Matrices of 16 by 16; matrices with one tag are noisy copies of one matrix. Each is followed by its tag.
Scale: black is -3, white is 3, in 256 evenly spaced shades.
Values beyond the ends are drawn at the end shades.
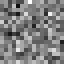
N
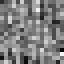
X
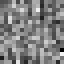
X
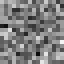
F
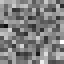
F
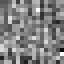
X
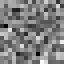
F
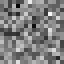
N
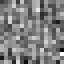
X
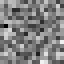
F
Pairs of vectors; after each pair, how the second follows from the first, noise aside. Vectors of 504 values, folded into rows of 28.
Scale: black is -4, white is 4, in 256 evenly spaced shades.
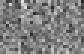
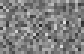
shuffled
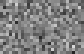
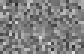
negated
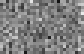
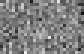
negated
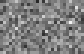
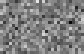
negated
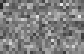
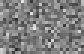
shuffled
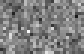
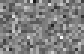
shuffled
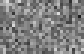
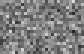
shuffled
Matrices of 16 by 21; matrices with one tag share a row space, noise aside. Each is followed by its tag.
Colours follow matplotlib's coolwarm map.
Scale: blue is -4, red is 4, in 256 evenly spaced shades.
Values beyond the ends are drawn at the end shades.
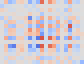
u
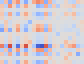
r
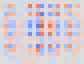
u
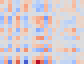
r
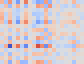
r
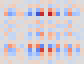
u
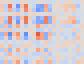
r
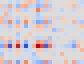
r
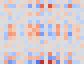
u
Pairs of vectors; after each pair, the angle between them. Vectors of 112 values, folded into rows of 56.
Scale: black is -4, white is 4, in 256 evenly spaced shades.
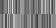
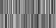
nearly parallel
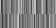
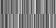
nearly parallel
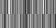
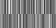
partly aligned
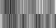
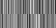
partly opposed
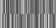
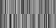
nearly opposite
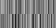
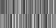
nearly opposite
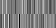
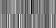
partly opposed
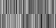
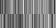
partly opposed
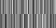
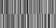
partly opposed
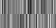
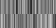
partly aligned
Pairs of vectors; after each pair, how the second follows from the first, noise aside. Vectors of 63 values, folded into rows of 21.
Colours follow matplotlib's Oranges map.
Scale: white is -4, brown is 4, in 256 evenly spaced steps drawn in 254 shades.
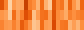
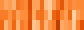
reversed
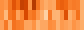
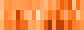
reversed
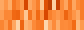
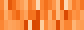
reversed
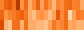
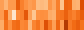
reversed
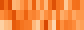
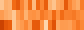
negated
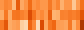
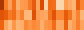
reversed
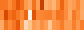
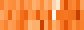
reversed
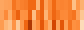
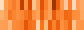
reversed
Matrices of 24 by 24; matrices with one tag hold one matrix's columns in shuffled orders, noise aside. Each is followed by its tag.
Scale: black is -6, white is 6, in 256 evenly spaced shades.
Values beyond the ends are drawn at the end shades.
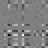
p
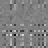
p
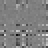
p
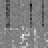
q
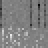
q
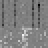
q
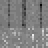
q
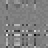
p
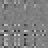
p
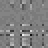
p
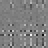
p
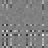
p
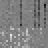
q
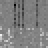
q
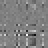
p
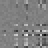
p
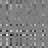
p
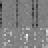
q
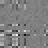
p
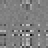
p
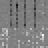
q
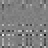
p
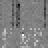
q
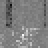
q
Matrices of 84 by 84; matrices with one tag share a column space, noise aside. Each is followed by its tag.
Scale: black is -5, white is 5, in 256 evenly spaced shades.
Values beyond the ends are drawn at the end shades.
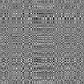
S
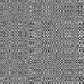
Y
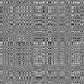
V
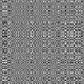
Y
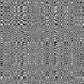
V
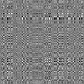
S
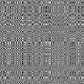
V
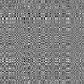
S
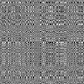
V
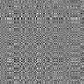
S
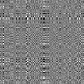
S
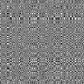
S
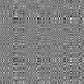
S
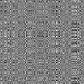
Y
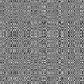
Y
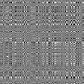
V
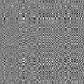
S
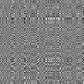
S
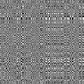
S
